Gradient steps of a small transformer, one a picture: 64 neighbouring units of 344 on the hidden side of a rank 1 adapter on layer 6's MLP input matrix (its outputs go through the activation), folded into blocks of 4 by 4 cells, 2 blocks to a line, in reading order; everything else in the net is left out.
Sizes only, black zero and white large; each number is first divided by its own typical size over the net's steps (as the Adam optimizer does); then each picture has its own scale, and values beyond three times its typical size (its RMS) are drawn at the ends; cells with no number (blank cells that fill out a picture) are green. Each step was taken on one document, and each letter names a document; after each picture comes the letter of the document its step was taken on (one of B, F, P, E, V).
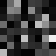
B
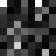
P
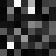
B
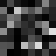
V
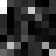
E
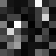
P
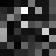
B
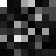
P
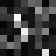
P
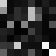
E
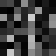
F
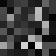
V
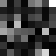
P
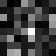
F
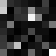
E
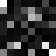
E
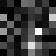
F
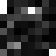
E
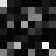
E
